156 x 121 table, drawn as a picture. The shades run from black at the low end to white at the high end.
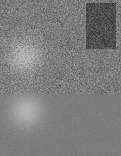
There are two bumps. The ninth with the lowest average is the top right. A horizontal seam about 60% of the way down splits the table, and the bottom part is calmer. An odd patch, lower than its surroundings, sits in the top right. The halves do not mirror each other.
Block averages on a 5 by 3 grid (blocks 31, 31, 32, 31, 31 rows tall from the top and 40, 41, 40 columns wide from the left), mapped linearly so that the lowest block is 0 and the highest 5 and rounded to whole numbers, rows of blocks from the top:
3 3 0 | 5 3 1 | 4 3 3 | 5 3 3 | 3 3 3
